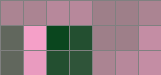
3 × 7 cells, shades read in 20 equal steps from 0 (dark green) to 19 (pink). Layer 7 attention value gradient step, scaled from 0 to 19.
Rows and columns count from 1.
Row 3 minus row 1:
-6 5 -12 -11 1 2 2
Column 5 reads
12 12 13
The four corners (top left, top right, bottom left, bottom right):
13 13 7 15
